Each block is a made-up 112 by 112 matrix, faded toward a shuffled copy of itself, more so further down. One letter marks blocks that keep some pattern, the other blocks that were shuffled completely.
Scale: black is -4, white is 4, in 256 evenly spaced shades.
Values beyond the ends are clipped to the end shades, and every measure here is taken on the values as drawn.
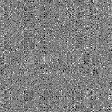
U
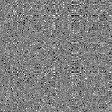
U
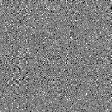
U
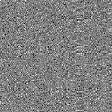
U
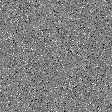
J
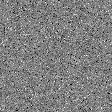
J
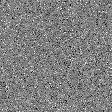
J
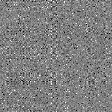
U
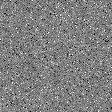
J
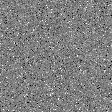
J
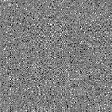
U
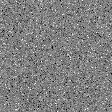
J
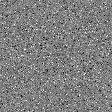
J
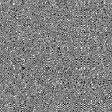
U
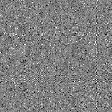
U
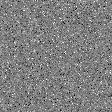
J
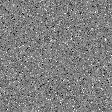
J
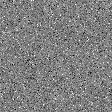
J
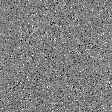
J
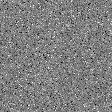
J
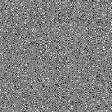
U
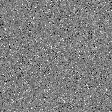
J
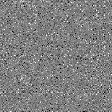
U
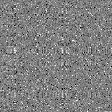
U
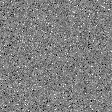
J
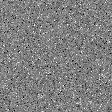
J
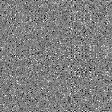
U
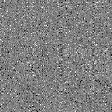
U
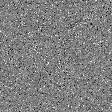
J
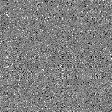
U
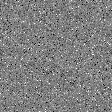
J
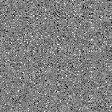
U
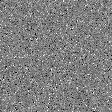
J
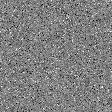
J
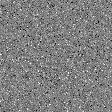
J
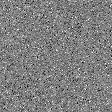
J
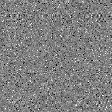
U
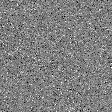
J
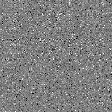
U
